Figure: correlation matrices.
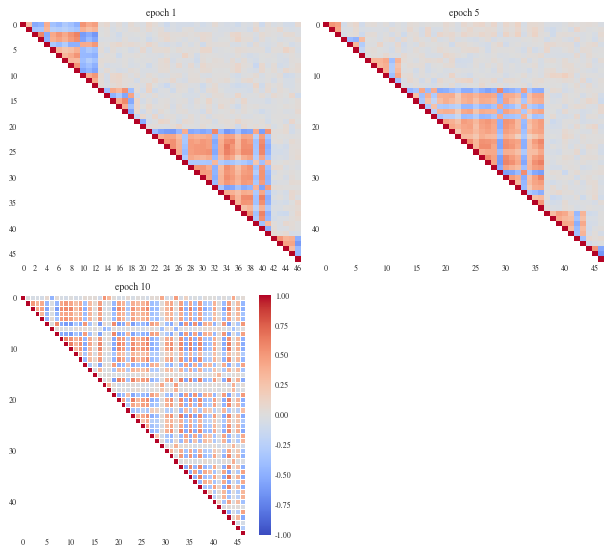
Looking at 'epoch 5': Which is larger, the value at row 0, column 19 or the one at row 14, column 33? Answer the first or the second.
the first
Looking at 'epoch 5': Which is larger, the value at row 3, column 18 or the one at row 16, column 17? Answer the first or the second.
the first
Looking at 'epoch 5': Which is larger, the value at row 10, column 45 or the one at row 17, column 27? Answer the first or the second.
the second
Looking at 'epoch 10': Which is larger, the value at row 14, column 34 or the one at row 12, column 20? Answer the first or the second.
the second
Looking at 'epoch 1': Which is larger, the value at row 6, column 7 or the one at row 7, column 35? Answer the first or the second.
the first
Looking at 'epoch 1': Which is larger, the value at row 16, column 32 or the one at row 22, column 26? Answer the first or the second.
the second
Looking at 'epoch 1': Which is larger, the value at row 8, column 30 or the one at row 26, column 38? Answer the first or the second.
the second
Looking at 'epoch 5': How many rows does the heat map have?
47
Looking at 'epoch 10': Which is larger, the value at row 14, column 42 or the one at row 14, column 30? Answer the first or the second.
the second
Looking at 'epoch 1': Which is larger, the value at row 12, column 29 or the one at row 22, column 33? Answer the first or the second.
the second
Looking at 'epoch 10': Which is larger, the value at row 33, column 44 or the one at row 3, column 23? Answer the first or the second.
the second
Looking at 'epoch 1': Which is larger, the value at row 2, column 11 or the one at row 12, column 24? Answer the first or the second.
the second
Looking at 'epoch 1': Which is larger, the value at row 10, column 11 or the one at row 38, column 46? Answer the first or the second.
the first
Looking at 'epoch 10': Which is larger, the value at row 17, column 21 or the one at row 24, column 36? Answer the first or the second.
the first
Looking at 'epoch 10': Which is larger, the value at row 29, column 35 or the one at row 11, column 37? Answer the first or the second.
the second
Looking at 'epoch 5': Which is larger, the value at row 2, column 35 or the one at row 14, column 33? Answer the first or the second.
the first
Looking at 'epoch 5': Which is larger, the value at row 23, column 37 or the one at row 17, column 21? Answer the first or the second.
the second
